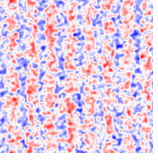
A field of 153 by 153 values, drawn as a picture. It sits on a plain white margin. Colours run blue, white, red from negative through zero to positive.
Upright stripes repeat 8 times across the table. The values follow a bell shape. The texture is blotchy. No overall slope runs across the table.
